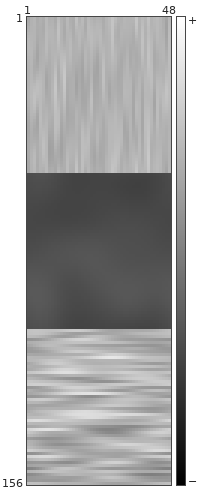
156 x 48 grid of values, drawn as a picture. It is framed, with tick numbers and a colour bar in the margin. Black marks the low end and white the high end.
The table splits into 3 rows of 1 panel. Panel 1,1: high, streaked downward, faint in contrast. Panel 2,1: low, smooth, faint in contrast. Panel 3,1: high, streaked across.
